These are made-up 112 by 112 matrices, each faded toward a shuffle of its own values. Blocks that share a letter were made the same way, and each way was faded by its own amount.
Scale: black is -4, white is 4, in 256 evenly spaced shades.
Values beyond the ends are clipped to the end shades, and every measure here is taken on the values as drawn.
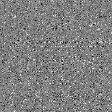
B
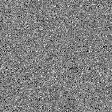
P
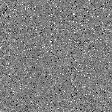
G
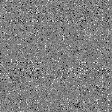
B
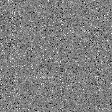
G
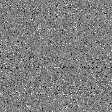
G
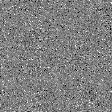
G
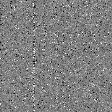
G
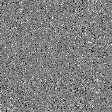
G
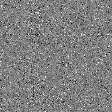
G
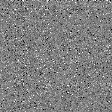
G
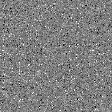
G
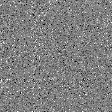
G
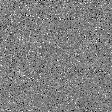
G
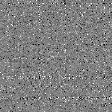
B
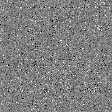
G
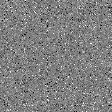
G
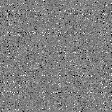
B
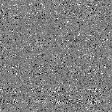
B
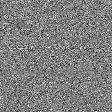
P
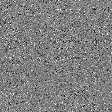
G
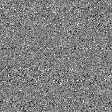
P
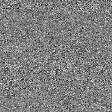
P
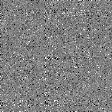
B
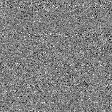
P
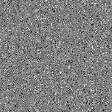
G
